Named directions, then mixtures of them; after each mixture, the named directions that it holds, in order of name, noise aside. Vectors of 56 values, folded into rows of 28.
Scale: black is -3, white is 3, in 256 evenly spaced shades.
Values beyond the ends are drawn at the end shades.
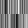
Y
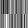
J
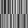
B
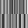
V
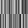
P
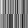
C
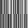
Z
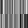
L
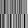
B, V, Z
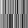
C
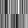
Y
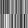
J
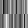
J, V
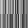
C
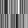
Y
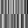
V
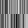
Y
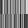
L, Z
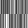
J, P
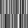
B, L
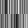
Y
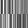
B, L, P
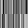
L
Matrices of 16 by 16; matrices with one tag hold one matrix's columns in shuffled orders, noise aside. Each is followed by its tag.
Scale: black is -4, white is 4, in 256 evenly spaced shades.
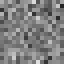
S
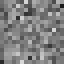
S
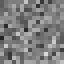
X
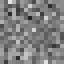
S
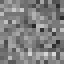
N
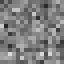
N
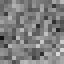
X
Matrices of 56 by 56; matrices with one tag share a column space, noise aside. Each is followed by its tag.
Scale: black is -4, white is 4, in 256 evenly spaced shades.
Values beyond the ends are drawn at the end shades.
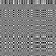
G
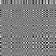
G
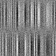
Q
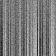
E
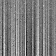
E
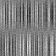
Q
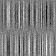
Q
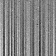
E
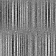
Q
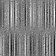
Q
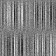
Q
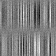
Q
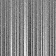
E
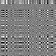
G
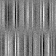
Q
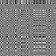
G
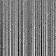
E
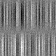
Q
